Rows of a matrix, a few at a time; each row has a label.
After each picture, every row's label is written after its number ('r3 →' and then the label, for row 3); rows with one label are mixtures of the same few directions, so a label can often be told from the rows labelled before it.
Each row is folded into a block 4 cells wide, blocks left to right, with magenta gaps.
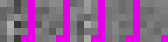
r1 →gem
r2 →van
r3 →gem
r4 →gem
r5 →van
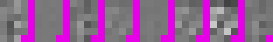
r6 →gem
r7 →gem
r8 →gem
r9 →van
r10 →gem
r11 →van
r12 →van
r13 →gem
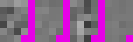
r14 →van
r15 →van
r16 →gem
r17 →gem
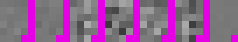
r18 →van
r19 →van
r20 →gem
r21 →van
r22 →van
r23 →gem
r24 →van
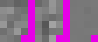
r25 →van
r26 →gem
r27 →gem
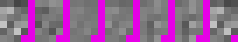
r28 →van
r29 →van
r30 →van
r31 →van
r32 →gem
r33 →gem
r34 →van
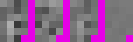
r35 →gem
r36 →van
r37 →gem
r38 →van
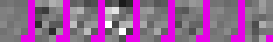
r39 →van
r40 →van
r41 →van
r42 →van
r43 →van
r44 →van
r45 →van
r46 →gem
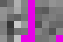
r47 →gem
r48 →van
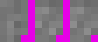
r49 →gem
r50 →van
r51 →van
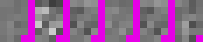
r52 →gem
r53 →van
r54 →van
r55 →van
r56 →van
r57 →gem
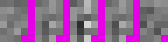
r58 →van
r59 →gem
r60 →gem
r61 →gem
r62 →van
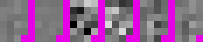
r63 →gem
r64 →van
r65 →van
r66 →van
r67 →gem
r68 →gem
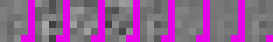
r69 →gem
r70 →gem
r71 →van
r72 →van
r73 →gem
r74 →van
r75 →gem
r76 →gem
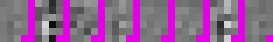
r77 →gem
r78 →gem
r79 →van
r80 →gem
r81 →van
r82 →van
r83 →gem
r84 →gem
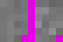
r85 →gem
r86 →van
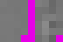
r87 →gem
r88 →gem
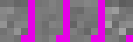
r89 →van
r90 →gem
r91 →van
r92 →van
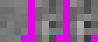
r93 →van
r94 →gem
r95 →gem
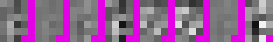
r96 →gem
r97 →gem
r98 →gem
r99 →gem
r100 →van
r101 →van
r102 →gem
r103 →gem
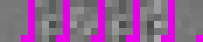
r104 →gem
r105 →gem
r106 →van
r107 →gem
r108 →gem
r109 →van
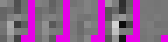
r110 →gem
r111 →gem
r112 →gem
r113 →gem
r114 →gem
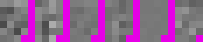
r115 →van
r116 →gem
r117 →van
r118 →gem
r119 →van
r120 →van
